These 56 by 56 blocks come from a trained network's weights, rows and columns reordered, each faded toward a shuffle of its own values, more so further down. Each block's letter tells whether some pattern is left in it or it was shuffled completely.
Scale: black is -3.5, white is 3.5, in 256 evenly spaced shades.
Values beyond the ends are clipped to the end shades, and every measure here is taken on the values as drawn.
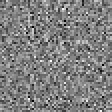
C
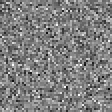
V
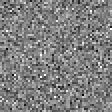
V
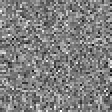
C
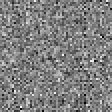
C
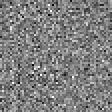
C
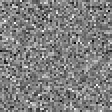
V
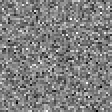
V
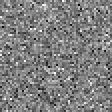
V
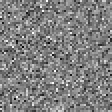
V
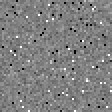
V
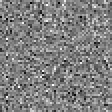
C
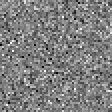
V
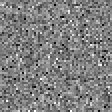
V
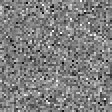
V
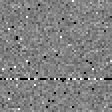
C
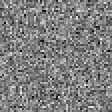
C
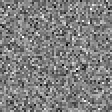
V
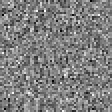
C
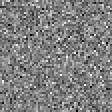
V
